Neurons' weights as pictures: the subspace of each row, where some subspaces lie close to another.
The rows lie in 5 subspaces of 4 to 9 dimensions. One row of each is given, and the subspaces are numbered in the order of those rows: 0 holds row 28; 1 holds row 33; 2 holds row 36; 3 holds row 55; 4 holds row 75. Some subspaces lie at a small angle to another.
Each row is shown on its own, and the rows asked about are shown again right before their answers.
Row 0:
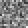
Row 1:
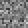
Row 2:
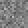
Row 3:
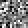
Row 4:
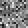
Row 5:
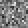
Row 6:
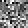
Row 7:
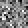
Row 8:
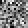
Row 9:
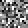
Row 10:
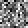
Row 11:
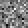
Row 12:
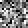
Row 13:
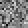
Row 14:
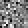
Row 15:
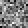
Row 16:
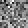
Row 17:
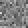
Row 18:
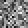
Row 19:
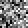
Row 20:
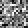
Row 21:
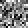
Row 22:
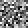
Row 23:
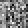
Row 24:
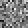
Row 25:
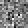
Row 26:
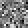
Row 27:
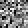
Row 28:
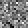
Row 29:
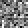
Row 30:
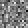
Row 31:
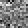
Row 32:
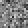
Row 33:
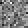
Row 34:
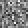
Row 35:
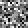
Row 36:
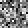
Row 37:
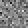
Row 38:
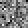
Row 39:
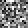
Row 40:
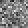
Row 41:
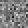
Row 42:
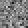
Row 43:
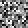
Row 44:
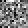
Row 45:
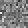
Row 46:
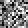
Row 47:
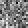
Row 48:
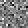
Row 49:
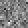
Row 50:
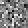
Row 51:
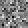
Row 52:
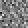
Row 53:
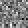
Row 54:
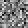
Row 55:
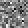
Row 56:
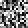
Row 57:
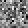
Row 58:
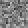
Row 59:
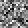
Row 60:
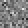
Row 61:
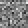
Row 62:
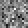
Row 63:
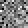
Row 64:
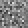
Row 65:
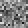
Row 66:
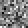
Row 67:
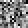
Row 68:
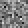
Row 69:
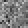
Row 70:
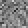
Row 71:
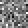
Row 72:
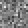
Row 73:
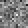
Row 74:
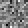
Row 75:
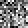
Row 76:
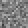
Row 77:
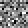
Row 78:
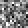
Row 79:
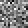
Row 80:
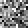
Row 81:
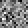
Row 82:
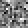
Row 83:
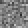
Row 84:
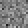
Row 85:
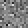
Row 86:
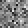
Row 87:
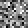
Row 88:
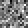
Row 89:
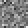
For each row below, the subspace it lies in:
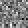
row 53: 1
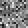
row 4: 4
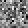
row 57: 0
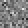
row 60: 1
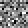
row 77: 2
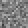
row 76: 1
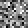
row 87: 3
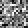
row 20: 1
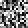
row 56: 4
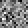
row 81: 1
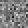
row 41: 4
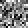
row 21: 0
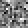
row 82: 2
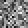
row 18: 3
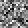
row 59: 0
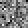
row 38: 2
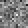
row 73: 4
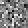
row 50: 0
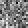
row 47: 4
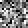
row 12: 2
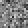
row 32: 2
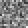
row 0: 1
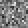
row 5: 0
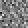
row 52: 1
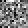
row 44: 2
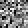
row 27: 2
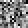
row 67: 3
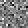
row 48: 1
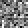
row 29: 1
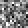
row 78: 4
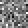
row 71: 4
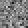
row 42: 1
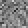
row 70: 1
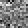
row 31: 4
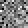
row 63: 3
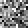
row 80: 4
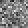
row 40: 1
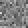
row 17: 1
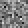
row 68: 2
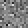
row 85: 1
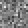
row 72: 4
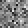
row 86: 2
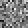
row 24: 4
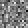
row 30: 0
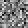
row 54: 1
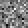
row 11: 3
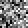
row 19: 4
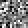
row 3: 4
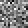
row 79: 3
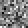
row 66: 1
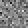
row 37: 1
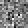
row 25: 0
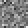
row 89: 1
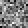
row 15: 1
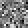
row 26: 0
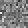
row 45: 1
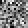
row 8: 0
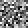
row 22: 2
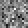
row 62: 3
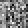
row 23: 4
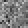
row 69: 4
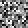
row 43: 0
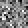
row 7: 1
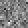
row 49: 2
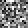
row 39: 2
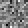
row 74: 4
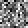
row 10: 4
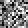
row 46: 3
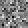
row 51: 3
